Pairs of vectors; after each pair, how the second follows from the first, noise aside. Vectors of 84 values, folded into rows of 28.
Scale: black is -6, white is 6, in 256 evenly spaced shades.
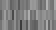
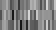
scaled up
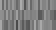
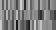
scaled up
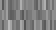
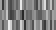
scaled up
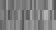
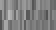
reversed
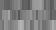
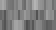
reversed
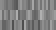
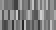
scaled up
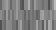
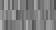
reversed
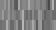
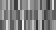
scaled up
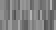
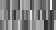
scaled up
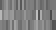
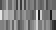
scaled up
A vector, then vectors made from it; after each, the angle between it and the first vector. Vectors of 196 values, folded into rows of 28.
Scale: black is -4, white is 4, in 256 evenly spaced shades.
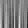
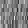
partly aligned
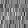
orthogonal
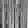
nearly opposite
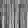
nearly opposite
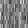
partly aligned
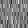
orthogonal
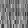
partly aligned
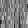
partly opposed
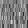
partly aligned
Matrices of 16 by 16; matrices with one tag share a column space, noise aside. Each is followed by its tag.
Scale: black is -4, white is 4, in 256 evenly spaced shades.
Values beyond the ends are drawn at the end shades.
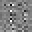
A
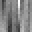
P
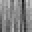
P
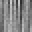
P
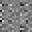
A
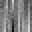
P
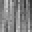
P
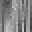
P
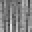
P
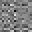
A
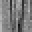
P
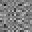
A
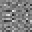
A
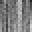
P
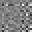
A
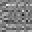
A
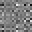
A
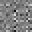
A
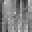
P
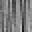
P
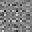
A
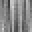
P
